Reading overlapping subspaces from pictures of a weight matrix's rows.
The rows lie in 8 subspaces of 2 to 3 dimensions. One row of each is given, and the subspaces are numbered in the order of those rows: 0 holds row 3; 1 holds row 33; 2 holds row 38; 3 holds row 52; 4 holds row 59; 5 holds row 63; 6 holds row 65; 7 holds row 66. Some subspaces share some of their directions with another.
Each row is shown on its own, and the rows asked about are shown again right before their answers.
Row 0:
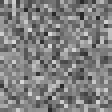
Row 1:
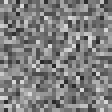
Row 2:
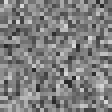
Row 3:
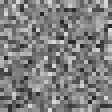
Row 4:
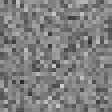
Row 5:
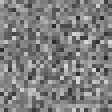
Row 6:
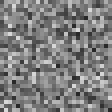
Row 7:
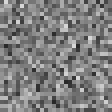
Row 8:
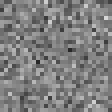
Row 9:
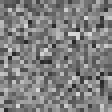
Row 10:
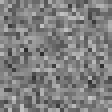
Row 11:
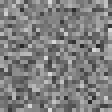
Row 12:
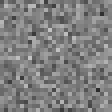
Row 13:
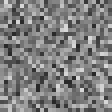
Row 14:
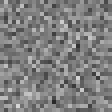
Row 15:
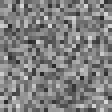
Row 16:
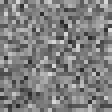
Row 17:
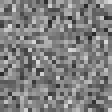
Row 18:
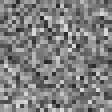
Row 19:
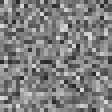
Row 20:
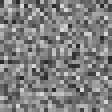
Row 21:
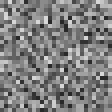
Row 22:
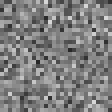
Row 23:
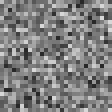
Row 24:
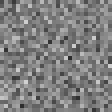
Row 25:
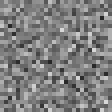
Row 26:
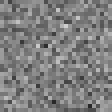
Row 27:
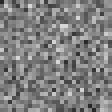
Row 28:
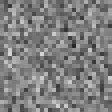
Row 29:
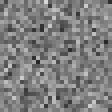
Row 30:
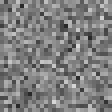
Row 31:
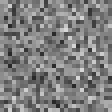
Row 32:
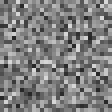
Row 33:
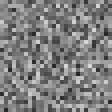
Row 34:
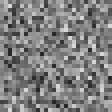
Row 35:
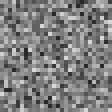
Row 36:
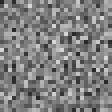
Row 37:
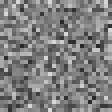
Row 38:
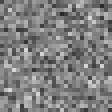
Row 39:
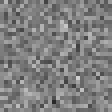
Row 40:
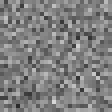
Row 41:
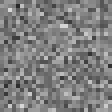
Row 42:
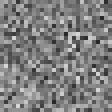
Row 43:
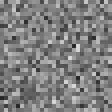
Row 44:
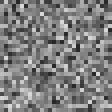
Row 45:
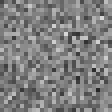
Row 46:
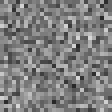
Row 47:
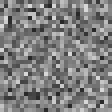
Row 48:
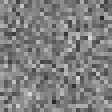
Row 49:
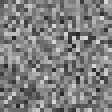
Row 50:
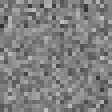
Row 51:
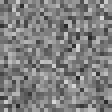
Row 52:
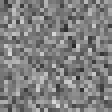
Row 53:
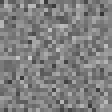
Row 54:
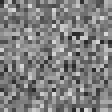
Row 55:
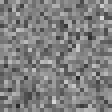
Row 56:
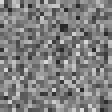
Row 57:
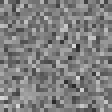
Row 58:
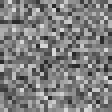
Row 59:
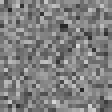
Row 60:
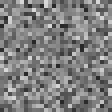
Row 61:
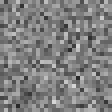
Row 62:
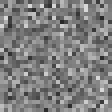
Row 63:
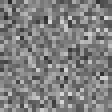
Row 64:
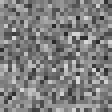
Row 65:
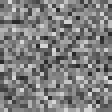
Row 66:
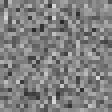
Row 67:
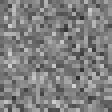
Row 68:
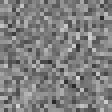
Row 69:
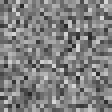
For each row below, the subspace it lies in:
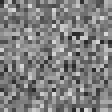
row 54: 6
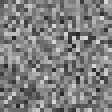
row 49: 1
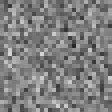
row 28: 3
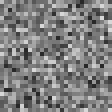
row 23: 2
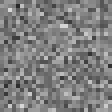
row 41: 4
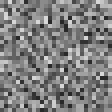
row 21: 5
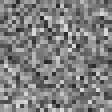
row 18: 1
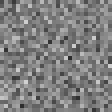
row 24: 4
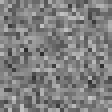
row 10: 2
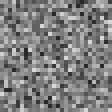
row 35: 2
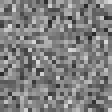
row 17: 5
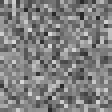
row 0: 2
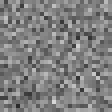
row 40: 7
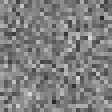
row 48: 4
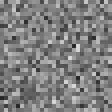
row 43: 4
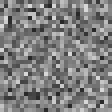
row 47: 7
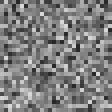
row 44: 0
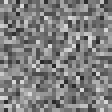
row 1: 2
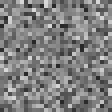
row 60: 7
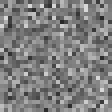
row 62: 7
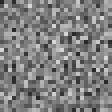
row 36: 4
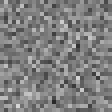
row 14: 7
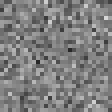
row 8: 5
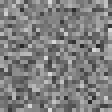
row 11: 0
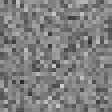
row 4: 2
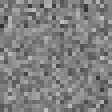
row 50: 7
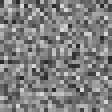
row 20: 6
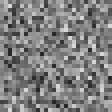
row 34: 3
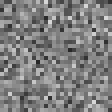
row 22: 5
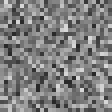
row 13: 3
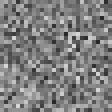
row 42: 1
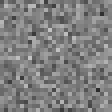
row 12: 1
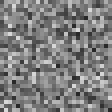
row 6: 3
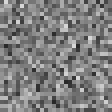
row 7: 3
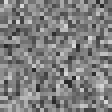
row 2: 3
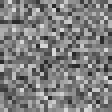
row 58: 6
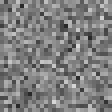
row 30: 4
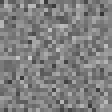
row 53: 1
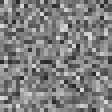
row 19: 6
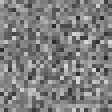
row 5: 1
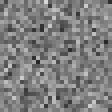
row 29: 5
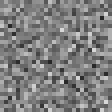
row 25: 0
